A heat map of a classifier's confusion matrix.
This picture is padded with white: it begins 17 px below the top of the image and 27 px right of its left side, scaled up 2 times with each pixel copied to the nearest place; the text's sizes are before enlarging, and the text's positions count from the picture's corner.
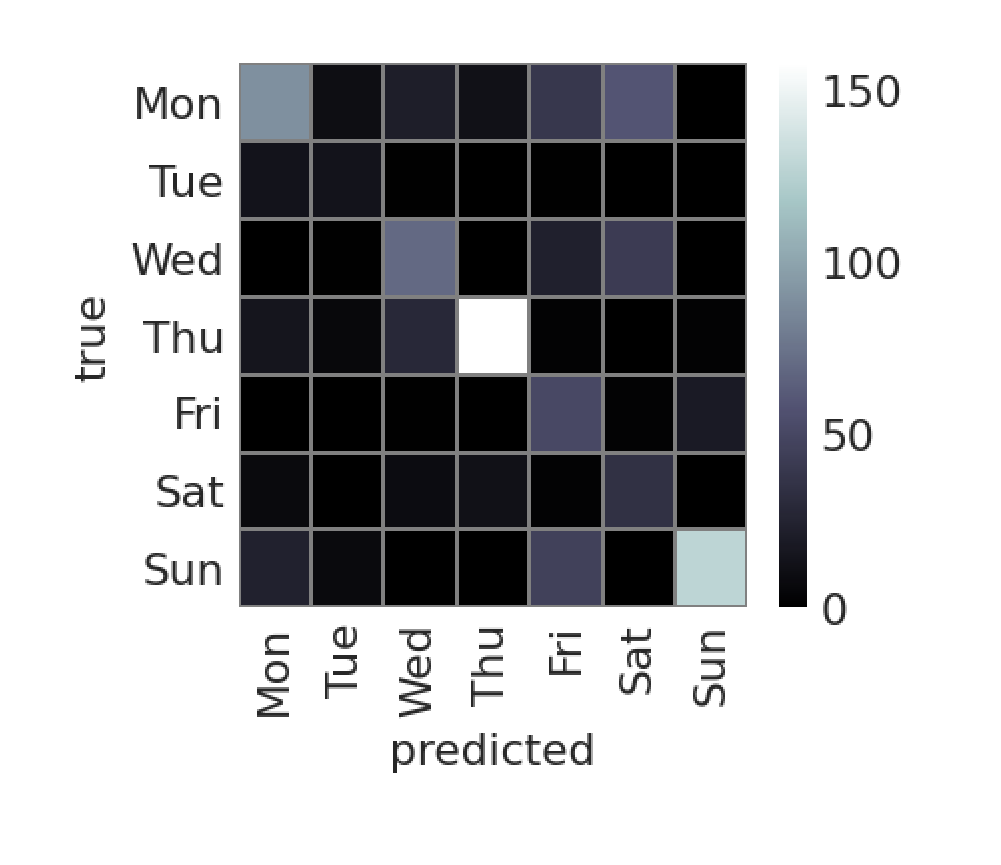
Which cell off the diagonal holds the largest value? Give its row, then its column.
Mon, Sat
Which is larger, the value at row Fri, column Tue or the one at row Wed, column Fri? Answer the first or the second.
the second
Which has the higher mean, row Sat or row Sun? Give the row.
Sun
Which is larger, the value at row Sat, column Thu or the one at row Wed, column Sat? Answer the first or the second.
the second
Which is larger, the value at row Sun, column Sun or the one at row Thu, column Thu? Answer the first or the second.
the second
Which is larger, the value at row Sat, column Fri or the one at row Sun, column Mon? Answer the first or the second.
the second
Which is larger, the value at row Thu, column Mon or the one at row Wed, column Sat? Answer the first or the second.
the second
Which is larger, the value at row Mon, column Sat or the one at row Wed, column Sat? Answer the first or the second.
the first
